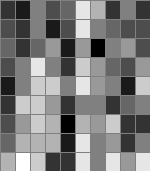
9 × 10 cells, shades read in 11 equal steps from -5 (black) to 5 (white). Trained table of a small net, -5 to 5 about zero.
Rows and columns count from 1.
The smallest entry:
-5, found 2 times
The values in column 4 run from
-4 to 3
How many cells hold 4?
8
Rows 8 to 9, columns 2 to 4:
2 2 2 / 5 3 -3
